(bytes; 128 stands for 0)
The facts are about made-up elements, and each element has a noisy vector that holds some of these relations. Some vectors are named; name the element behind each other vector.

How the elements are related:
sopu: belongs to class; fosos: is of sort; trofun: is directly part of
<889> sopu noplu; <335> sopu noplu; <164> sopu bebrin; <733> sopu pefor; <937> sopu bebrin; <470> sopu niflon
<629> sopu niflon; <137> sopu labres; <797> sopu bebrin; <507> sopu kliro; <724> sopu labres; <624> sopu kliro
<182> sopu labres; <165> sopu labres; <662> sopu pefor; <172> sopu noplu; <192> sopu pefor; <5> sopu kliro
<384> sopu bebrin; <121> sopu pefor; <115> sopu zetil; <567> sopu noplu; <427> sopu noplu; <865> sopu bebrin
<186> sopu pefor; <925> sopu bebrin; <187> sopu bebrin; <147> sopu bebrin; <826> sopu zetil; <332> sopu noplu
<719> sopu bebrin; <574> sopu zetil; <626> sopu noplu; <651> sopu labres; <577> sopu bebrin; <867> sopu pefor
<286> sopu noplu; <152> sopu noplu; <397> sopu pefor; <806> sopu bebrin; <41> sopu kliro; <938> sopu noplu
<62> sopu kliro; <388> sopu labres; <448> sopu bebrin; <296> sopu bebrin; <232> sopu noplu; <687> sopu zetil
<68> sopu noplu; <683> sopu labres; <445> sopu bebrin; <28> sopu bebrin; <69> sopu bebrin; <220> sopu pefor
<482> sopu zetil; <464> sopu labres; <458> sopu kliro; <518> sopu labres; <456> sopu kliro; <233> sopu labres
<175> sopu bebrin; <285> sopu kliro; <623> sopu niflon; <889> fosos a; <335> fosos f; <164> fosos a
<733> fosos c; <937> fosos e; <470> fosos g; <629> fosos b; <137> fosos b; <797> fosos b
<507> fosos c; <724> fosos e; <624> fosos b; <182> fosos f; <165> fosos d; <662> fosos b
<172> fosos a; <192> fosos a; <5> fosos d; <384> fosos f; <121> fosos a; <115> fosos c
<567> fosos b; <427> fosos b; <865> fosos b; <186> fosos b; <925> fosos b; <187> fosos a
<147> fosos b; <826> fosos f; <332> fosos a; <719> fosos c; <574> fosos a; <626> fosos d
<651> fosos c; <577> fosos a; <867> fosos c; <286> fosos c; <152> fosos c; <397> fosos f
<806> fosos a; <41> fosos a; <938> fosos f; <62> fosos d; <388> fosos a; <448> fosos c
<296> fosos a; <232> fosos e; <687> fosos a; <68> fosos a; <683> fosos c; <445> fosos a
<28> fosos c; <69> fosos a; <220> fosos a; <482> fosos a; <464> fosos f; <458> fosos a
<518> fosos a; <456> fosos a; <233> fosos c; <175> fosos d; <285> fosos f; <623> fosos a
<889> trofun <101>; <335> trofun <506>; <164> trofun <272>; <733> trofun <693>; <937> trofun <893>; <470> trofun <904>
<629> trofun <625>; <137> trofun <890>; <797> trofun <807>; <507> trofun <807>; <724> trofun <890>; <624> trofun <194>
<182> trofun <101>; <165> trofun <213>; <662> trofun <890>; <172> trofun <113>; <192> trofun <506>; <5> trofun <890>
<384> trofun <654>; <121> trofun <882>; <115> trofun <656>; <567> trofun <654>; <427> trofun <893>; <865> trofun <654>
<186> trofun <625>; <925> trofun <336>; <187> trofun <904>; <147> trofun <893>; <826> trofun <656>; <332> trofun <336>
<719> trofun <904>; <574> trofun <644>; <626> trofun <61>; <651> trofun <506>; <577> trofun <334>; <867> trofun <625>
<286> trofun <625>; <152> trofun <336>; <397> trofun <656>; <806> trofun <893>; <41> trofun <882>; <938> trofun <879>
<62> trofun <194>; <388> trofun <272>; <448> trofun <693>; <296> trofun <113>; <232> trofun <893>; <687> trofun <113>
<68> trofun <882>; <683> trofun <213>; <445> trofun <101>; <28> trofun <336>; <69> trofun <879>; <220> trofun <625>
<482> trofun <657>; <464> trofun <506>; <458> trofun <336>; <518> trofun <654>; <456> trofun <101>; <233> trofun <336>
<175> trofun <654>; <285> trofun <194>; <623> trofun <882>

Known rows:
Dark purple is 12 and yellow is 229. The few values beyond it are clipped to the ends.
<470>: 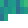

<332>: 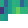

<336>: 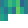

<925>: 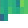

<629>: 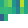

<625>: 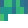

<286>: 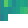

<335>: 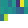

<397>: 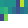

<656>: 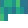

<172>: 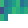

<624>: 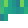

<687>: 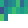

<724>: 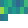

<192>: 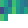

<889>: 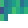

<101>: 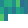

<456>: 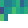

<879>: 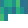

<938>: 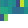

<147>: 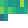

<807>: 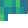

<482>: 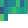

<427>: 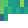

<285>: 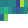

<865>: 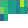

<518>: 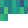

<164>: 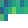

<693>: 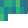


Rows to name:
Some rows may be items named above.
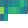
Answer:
<937>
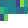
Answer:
<626>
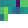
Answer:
<182>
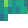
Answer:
<867>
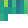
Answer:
<651>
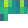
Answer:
<186>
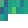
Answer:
<623>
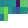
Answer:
<182>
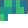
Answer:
<625>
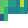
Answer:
<567>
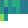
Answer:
<506>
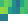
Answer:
<137>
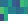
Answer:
<5>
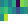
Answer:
<464>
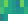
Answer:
<624>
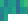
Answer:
<470>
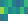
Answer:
<724>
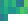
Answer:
<233>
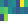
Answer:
<384>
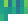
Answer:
<651>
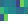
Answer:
<62>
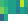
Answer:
<865>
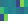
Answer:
<626>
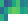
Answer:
<806>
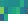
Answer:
<232>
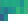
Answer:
<152>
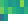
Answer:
<147>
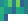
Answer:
<890>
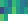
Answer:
<192>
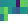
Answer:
<182>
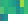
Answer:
<797>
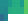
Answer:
<28>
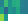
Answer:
<506>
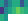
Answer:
<458>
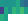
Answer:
<220>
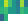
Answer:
<186>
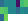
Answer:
<165>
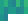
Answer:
<115>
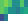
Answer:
<662>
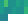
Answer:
<507>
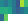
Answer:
<826>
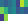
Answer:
<175>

